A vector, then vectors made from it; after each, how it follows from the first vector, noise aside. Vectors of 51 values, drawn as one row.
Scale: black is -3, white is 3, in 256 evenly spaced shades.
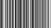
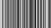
reversed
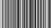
reversed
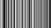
negated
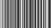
reversed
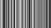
negated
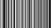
negated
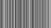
shrunk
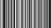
negated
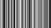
negated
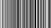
reversed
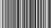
reversed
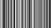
negated
